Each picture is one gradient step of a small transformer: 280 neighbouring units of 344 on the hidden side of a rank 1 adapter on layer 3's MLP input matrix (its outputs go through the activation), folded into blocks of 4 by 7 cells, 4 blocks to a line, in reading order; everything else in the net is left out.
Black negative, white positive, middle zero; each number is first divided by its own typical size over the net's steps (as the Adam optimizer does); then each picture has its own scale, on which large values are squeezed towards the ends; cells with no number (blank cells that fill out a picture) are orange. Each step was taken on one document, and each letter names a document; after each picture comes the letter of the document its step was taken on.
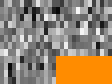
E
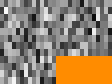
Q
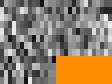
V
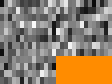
E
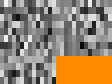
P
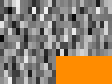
P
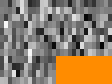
Q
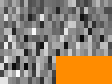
Q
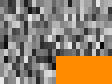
Q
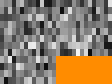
V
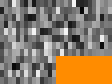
Q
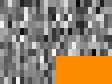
E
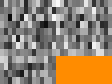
E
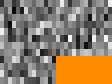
V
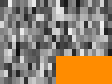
E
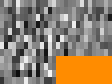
P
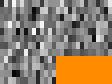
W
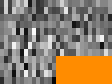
P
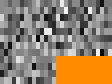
E
